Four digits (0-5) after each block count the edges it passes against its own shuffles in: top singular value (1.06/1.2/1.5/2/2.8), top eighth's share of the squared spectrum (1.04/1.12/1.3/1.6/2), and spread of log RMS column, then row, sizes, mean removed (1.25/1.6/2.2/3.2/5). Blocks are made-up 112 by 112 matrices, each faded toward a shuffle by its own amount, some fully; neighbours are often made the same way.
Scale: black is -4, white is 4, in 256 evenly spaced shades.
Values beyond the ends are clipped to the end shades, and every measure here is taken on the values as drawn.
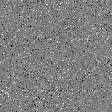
3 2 0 1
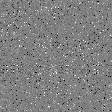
3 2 0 0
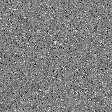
0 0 0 1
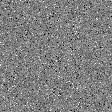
0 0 0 0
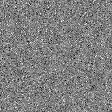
3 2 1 0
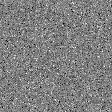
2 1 0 0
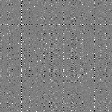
5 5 3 2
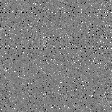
4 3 2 2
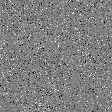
2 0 0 0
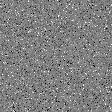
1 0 0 0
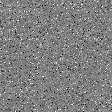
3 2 0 0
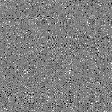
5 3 2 2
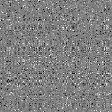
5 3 2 2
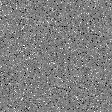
1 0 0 0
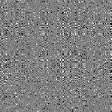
5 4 3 3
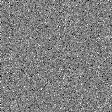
1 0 1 0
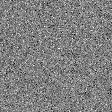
0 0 0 0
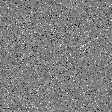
0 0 0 0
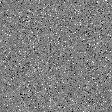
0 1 1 0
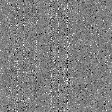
2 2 3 0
